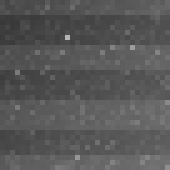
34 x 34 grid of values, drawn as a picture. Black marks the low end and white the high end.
Slope: up to the bottom right. Ninth with the lowest average: top left. Stripes: horizontal, repeating 3 times.
